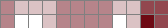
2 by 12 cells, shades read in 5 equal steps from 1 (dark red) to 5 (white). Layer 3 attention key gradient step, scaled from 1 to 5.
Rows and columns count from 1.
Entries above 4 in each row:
0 3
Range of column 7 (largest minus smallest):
0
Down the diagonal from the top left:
3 5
